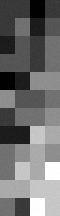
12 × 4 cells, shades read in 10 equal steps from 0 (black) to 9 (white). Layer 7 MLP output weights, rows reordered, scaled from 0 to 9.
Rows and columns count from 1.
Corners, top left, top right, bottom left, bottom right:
2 2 4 7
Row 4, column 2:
3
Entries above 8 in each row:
0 0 0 0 0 0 0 0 0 1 0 1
